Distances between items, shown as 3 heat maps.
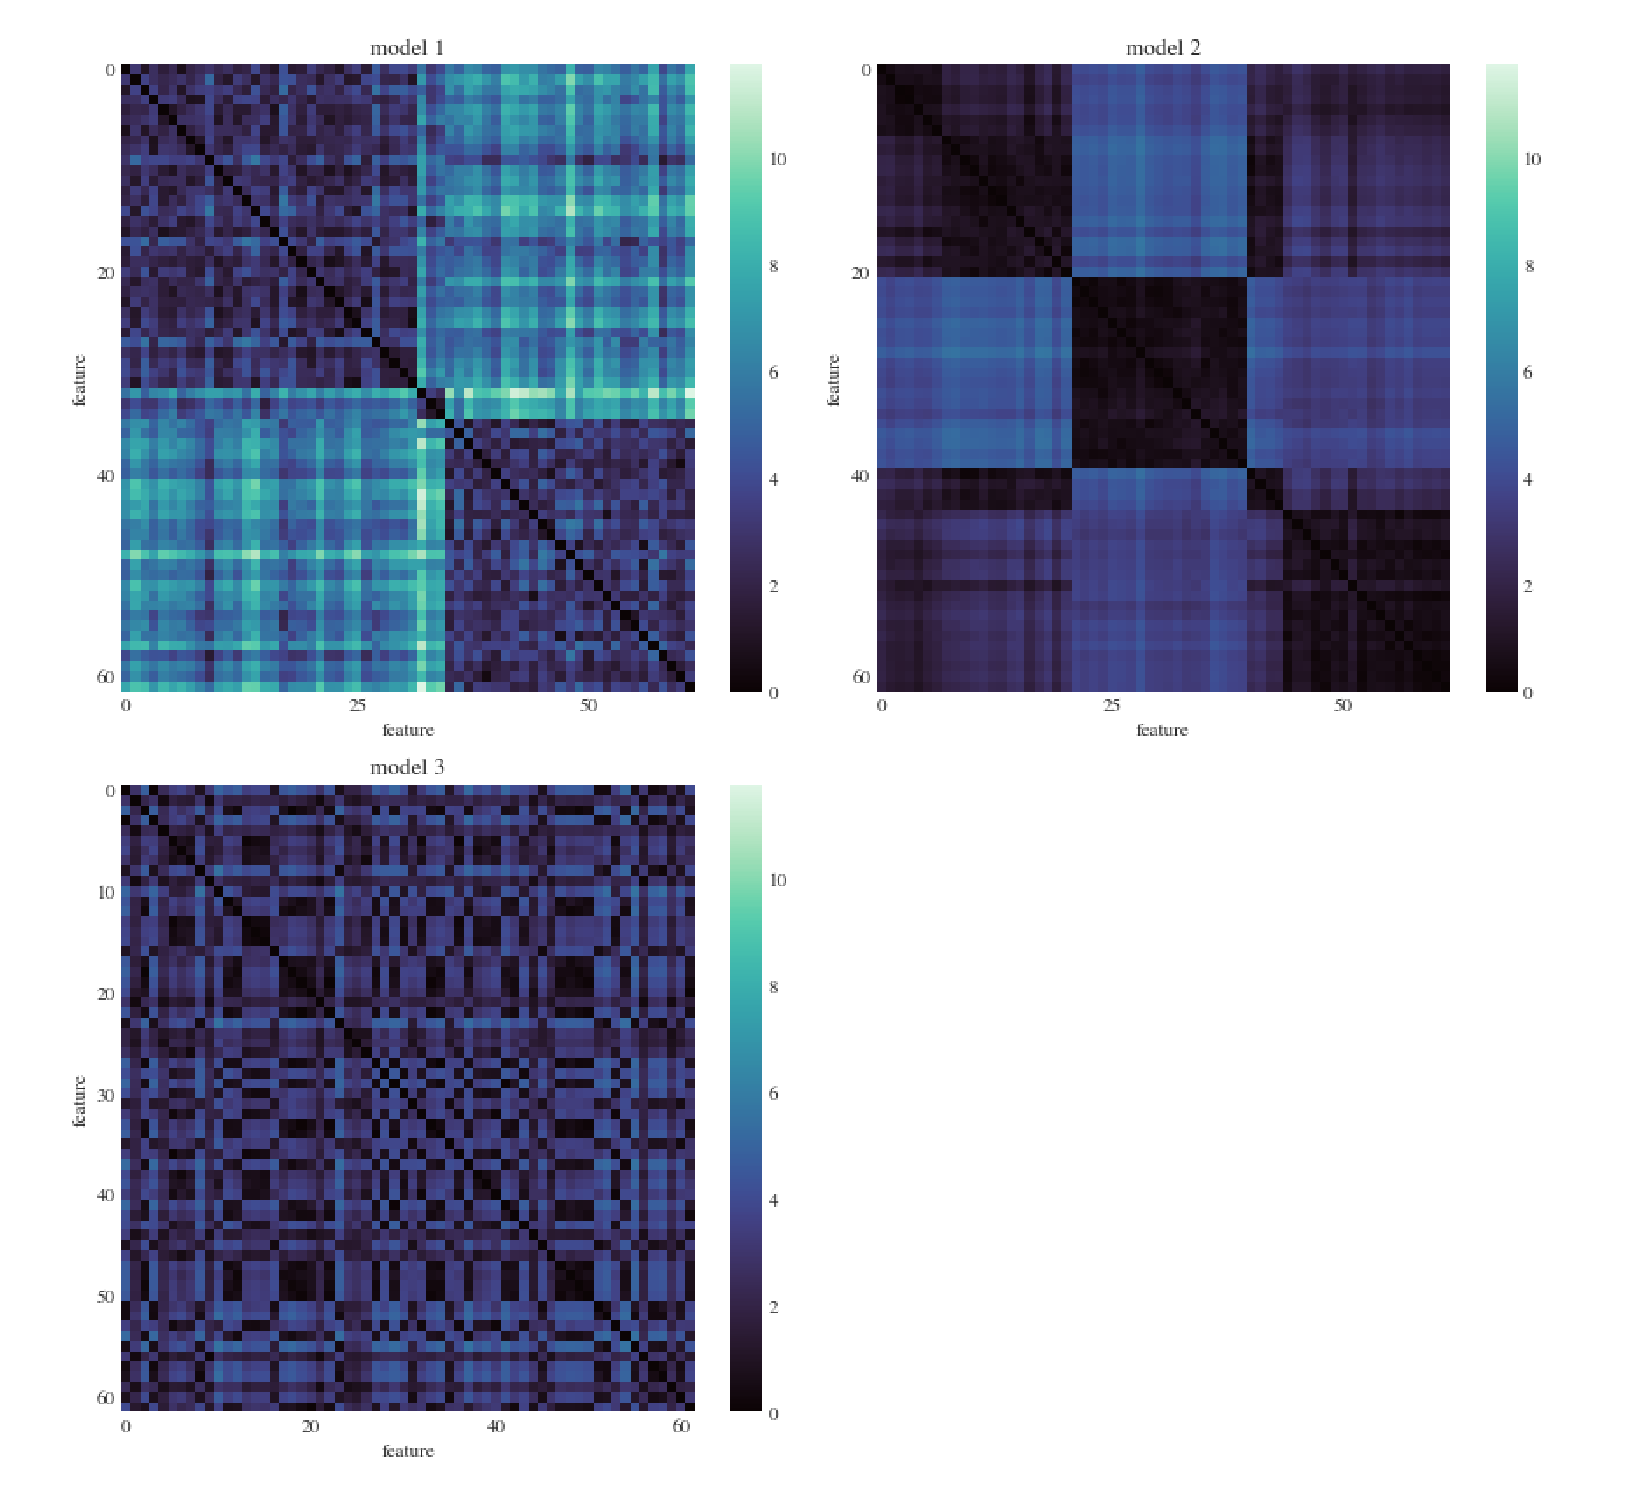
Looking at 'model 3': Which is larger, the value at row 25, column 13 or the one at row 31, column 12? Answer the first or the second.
the second
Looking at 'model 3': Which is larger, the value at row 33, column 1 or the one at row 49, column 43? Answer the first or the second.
the second
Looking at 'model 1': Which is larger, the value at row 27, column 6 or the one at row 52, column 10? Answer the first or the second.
the second
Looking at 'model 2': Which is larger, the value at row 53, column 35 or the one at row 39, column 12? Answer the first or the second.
the second
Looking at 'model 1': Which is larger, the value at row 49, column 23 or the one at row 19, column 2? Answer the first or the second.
the first
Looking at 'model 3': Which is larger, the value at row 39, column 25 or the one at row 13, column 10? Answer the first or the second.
the first
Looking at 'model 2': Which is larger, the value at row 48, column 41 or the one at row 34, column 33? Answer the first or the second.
the first
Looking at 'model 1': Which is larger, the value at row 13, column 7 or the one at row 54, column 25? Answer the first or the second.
the second
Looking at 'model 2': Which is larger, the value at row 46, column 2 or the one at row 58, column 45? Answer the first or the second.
the first
